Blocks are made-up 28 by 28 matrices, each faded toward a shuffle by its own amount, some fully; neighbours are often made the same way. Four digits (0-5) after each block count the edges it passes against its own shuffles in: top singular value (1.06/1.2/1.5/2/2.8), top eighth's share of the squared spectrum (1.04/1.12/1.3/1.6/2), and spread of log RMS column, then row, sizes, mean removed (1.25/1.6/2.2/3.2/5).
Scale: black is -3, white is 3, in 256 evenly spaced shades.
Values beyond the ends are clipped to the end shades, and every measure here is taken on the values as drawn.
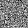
0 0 0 0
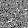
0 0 0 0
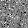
0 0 0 0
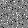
1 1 0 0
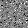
0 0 0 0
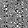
3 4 2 0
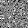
3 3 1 1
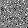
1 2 0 0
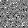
2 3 1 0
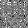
3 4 1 1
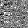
3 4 2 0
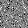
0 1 0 0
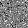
0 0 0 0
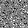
0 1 0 0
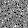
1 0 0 0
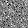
0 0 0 0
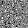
1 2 2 0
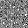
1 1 1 0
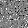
1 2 0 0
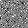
0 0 0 0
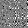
3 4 2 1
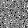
1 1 0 0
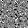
2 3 1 0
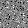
1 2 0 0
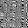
3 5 3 1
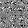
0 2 1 2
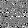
2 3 0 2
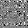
1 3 2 3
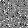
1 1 0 0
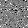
1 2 0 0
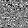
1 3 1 2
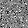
0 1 0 0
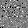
2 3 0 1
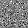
0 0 0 1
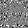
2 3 0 2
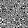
1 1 1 0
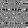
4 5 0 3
